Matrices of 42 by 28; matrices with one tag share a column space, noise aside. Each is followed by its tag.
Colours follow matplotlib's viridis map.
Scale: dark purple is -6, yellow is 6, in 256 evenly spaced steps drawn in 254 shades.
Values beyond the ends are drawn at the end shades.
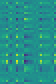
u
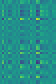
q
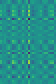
q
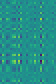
u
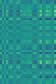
q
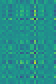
q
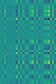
q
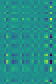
u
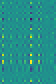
u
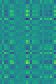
q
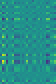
u
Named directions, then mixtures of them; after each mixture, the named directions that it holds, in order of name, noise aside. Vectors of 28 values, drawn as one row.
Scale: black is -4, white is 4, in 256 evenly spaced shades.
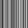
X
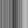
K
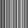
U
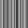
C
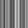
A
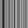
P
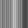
K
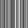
A, C, X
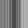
K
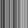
K, P, U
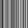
X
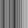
K, P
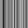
C, P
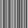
P, X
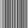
U, X
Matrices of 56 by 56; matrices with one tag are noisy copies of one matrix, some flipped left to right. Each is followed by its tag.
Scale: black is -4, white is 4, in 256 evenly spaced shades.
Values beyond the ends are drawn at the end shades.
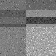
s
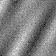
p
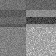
s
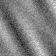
p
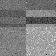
s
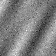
p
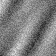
p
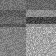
s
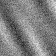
p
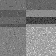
s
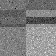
s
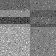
s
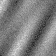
p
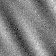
p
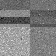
s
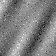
p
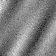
p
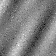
p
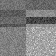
s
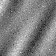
p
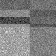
s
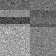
s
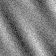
p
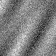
p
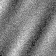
p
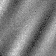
p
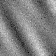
p
